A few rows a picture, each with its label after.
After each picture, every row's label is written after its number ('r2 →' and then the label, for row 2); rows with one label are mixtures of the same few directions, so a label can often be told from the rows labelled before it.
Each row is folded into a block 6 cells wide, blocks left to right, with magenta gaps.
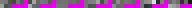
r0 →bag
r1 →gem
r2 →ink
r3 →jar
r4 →gem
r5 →jar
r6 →ink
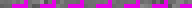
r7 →ink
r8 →jar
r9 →gem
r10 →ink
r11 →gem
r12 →ink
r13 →bag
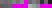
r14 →ink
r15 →ink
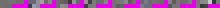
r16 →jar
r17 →bag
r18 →jar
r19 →gem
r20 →jar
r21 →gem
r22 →gem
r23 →jar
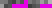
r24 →bag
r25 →ink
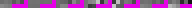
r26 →ink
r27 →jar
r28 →jar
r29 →jar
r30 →gem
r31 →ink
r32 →ink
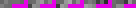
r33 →gem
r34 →bag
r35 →bag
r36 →ink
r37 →jar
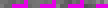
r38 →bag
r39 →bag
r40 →bag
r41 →ink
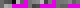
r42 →jar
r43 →jar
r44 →jar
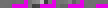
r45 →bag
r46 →jar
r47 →jar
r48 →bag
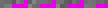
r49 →jar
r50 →gem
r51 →bag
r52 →ink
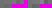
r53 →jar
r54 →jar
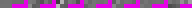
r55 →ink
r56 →bag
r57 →gem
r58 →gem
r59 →gem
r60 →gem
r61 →ink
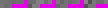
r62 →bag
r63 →bag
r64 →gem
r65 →gem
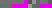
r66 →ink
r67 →gem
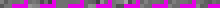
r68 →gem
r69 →ink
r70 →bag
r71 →jar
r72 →jar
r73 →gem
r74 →gem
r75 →bag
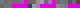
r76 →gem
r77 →bag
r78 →ink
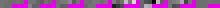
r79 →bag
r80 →bag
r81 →jar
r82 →bag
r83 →ink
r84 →jar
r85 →jar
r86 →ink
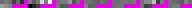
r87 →ink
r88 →ink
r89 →jar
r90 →bag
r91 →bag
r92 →jar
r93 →jar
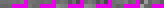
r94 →ink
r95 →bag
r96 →ink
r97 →ink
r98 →jar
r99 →gem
